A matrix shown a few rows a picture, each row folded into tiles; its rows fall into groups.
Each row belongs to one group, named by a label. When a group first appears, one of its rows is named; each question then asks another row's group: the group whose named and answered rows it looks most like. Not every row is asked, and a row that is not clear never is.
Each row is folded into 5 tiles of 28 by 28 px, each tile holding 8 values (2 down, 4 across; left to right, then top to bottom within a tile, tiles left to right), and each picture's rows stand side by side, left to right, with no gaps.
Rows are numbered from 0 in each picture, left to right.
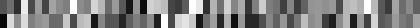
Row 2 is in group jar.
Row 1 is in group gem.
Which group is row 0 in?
gem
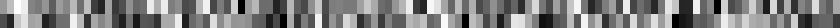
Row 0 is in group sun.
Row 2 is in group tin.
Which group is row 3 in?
sun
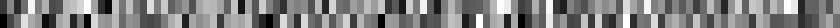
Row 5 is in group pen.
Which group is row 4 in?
jar
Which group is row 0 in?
jar
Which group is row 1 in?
sun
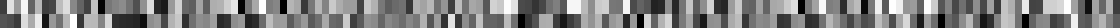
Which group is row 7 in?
jar
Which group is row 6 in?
pen
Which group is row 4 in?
sun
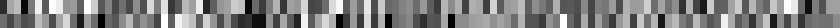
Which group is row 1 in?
gem
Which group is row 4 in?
jar
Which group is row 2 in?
gem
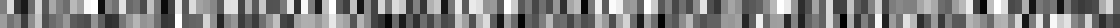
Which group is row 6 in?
tin
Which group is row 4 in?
pen
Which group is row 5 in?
jar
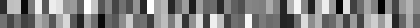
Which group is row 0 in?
pen
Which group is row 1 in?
sun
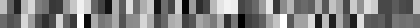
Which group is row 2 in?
pen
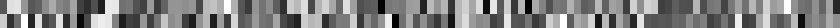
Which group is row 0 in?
sun
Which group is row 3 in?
gem
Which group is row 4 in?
pen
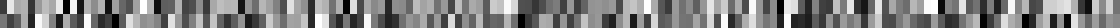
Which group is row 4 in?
jar
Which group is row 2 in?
gem
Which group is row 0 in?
gem
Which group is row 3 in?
pen
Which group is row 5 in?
gem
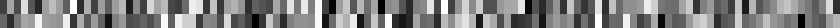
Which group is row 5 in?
tin
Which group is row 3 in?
gem
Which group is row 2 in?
sun
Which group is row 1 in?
gem
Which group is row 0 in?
gem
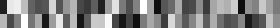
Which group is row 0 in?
sun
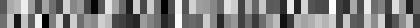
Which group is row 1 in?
tin
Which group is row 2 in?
gem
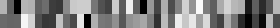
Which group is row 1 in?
gem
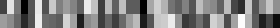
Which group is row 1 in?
sun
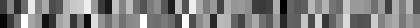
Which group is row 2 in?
jar
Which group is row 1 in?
pen
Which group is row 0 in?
jar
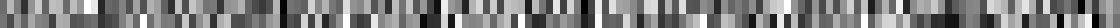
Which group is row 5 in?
jar
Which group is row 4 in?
tin
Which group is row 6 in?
gem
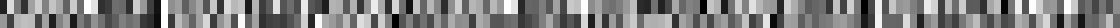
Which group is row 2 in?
gem
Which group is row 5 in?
pen
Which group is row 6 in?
tin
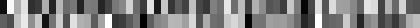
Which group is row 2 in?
tin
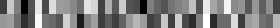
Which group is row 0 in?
tin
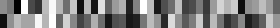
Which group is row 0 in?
gem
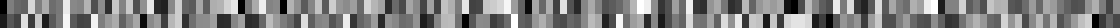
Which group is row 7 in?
sun
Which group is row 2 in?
pen
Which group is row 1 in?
tin
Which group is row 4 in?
jar
